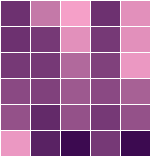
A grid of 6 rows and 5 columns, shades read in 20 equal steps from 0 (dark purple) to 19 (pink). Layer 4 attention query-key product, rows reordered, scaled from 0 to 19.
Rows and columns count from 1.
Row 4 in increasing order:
7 8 8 10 11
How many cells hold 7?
2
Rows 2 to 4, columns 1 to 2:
5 6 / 6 6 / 8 7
